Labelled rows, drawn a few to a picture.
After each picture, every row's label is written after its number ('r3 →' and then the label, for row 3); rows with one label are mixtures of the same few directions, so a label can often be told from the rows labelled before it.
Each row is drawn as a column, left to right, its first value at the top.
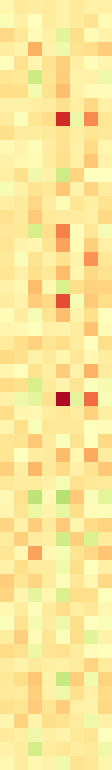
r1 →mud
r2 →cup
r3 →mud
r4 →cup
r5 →cup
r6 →cup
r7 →cup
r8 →mud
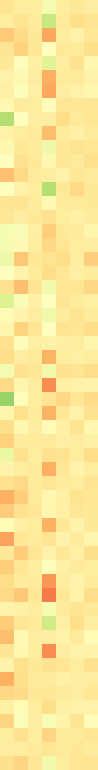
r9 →cup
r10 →cup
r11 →cup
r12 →mud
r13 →cup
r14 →mud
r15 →cup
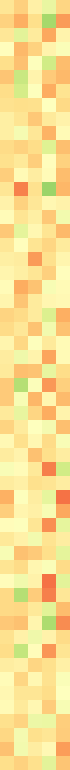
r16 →mud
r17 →mud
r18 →cup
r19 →mud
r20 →mud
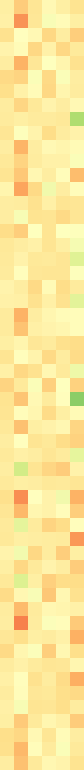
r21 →mud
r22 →mud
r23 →mud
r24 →mud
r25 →mud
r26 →cup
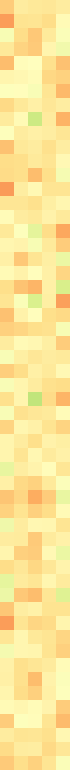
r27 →mud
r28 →cup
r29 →cup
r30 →mud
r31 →cup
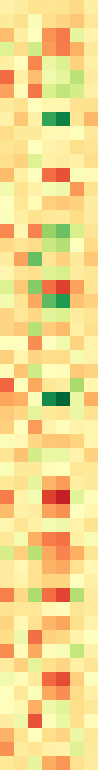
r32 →mud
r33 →cup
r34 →cup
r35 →cup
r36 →cup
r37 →mud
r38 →cup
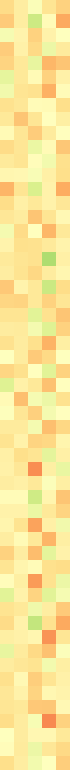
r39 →mud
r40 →cup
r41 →mud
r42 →cup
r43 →mud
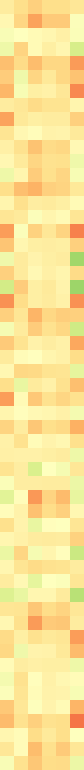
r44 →cup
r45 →mud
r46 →mud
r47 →mud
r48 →mud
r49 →cup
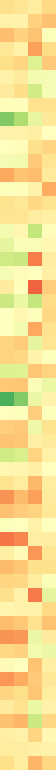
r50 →cup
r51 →cup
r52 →cup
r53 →mud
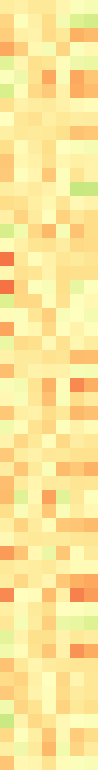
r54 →cup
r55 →mud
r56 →cup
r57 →mud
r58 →mud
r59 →mud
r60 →mud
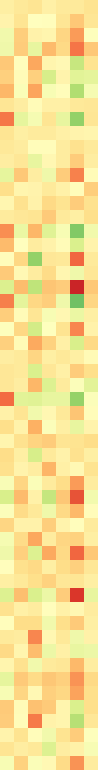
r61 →cup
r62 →cup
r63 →cup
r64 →mud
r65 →cup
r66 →cup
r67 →mud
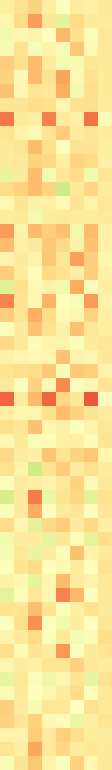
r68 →cup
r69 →mud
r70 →mud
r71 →cup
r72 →mud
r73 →cup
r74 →cup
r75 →cup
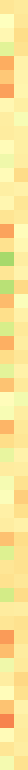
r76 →cup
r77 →cup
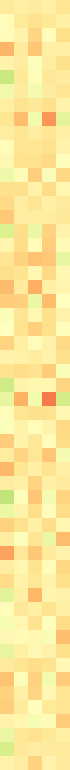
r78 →mud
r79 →cup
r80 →cup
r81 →cup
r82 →cup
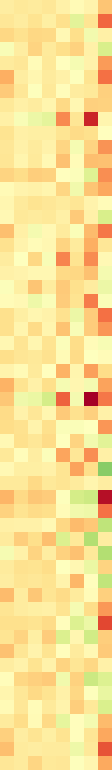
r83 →mud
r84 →cup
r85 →cup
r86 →cup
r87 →cup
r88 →mud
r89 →cup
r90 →mud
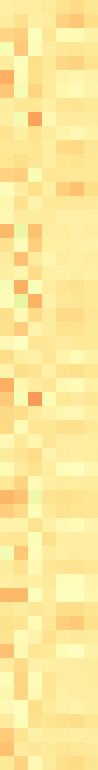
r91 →mud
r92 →cup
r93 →cup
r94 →cup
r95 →mud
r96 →mud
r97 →mud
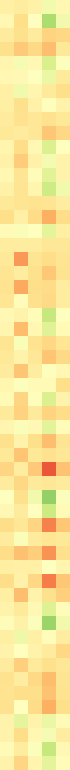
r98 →mud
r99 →cup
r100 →mud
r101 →mud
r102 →mud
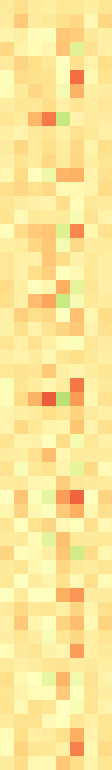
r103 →mud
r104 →mud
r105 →cup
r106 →cup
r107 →cup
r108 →mud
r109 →mud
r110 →mud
